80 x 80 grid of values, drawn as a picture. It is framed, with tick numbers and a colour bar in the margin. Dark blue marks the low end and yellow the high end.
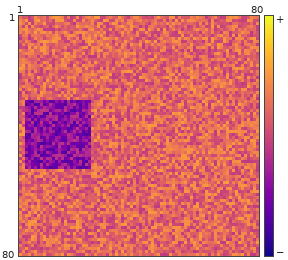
Ninth with the lowest average: middle left. Histogram: skewed, a long tail of low values. Odd patch: lower, in the middle left.
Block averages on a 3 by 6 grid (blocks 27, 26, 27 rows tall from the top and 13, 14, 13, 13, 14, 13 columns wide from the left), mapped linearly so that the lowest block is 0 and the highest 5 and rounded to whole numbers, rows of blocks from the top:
555555 | 005555 | 555555
